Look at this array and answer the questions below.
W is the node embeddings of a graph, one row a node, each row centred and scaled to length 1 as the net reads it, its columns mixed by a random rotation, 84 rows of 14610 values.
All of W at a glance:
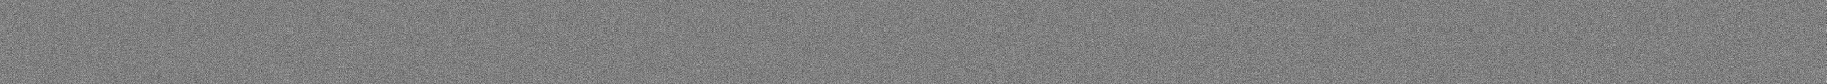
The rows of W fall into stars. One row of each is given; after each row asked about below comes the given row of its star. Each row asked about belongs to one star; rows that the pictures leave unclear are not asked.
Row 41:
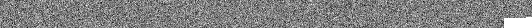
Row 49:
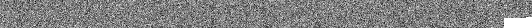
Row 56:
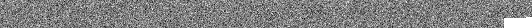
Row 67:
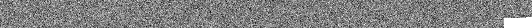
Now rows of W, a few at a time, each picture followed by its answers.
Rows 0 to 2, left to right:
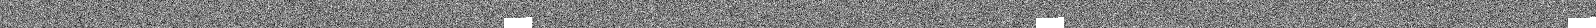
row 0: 56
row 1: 56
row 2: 41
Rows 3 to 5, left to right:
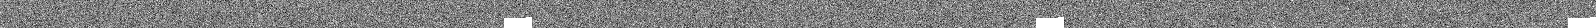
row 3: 49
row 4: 49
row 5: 67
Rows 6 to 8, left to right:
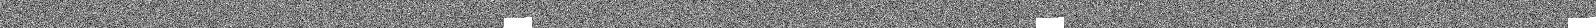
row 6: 49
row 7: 67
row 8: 56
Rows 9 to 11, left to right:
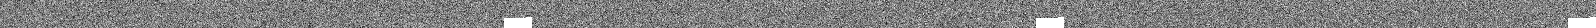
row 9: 41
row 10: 56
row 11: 56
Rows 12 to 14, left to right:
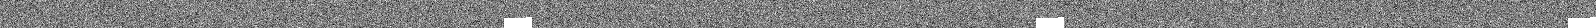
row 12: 41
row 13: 49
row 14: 41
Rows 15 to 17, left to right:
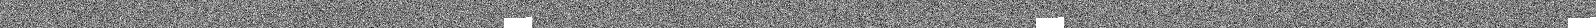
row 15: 56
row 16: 41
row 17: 56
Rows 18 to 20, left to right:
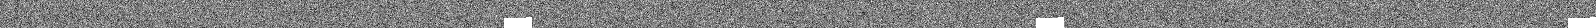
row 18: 41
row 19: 67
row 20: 41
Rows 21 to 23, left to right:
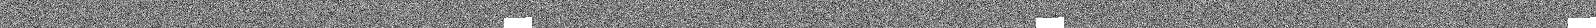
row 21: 49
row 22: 67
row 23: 49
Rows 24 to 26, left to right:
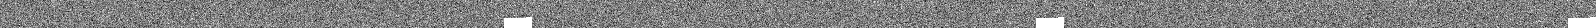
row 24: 67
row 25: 56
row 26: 56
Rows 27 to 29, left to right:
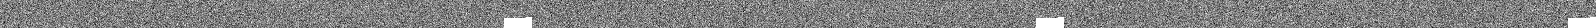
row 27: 49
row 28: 49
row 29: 56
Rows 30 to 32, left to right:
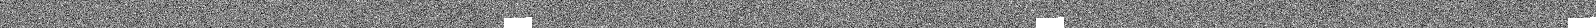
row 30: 49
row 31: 49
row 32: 67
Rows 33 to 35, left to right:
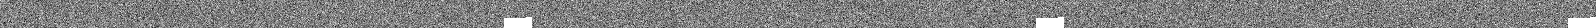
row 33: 49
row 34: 41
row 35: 56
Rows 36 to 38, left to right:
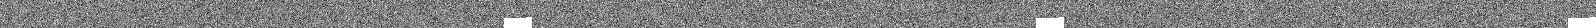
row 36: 67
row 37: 67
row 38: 56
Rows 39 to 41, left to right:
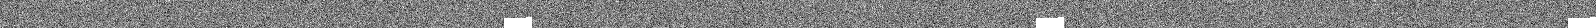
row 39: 41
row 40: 49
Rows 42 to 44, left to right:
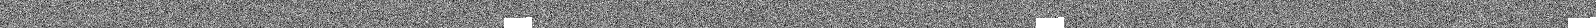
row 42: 67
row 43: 49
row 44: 41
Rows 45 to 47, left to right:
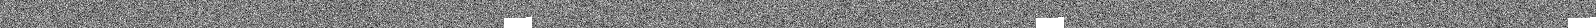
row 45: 41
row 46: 56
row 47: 67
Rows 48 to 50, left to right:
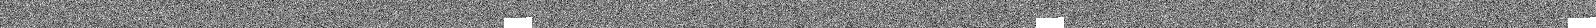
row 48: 67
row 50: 67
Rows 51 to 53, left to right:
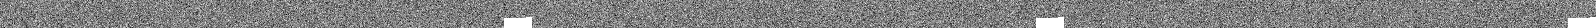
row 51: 41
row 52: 67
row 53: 49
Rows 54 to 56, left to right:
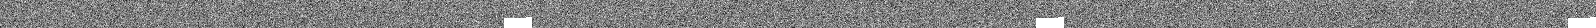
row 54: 56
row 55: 67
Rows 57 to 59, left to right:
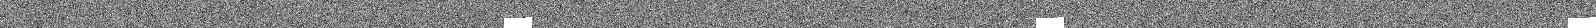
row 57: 49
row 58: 56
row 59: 67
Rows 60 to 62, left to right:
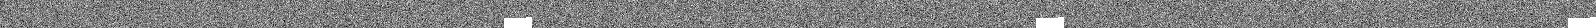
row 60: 41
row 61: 56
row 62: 56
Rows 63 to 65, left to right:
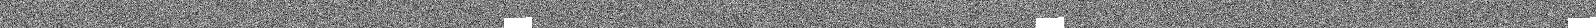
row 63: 41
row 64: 49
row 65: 41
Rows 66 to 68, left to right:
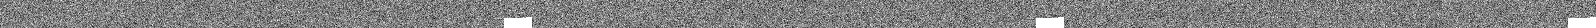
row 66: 67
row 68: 41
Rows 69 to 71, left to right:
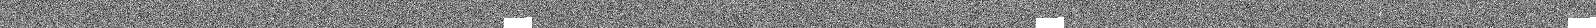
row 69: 49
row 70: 49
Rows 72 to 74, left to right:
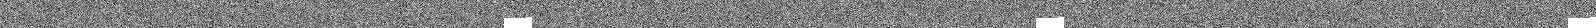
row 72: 49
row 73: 41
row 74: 49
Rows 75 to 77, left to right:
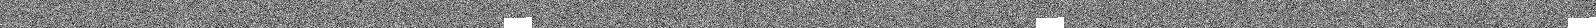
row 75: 56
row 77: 49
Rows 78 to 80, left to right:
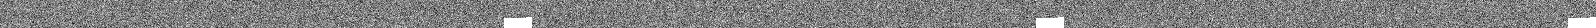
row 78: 67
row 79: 56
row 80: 49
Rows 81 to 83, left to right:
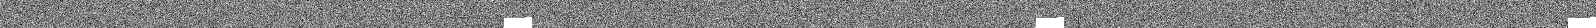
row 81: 49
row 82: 49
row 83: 41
